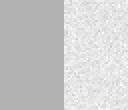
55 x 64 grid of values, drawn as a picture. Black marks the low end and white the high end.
It is made of 1 by 2 panels. Panel 1,1: high, flat. Panel 1,2: very high, fine-grained, faint in contrast.
